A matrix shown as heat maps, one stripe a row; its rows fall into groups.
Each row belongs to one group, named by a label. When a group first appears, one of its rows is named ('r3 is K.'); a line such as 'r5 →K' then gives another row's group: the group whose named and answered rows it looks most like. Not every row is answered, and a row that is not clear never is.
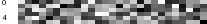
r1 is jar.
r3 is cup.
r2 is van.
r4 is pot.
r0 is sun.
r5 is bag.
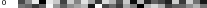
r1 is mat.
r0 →jar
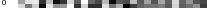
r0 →jar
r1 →jar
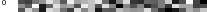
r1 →jar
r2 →bag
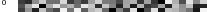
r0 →cup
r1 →jar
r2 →cup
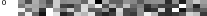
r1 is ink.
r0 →sun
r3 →bag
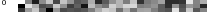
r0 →sun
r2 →pot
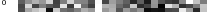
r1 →cup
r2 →ink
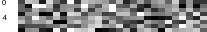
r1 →van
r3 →bag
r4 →ink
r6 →ink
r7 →bag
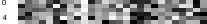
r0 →van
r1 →ink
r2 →mat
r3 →van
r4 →van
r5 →mat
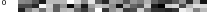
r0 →bag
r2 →ink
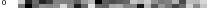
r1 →sun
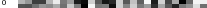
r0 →sun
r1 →sun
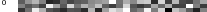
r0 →pot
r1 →mat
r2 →pot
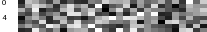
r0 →pot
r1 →mat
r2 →sun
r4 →pot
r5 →cup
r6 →bag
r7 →ink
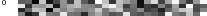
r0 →cup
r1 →van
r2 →ink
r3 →cup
